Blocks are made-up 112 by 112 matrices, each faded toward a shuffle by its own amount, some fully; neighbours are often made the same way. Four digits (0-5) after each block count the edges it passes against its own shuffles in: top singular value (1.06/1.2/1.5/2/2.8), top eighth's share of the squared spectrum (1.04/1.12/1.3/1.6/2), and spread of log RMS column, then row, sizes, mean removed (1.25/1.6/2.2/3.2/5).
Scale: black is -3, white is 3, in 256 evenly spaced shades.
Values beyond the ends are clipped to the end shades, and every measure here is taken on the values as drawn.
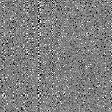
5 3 3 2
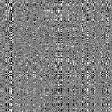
5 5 4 3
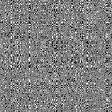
5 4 3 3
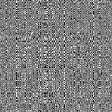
5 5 4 3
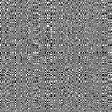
5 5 4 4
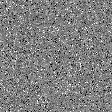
2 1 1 0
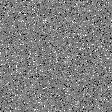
1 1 0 0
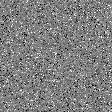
2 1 0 0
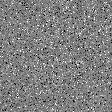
2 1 0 0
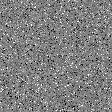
1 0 0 0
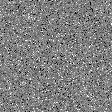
0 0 0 0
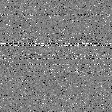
3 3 0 3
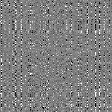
5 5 4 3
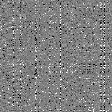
4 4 3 1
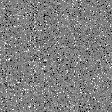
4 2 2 1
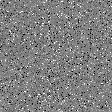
2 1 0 0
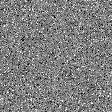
2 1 0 0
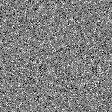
3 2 0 0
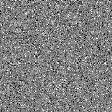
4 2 1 1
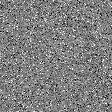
1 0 0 0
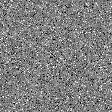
2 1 0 0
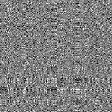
5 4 3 3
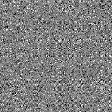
4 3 2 2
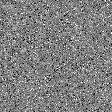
3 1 0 0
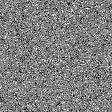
2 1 0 0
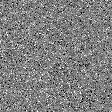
1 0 0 0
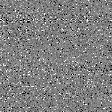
4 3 1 2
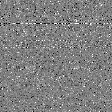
4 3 1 2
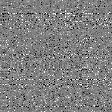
4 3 1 3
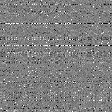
5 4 1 3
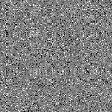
4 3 2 2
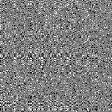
5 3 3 3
